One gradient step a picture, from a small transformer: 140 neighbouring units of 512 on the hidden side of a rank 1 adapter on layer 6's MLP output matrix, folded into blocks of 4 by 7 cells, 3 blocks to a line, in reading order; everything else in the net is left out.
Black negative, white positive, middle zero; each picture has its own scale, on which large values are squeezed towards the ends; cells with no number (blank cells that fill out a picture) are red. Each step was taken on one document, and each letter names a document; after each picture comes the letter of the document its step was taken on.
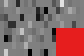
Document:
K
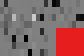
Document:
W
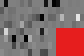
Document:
W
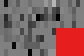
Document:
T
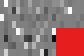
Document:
K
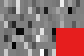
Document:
K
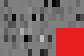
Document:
W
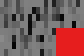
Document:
T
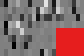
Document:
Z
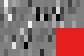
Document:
T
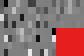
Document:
K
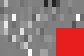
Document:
W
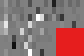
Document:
T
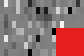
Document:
K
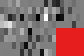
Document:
T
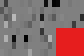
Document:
W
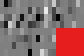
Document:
T
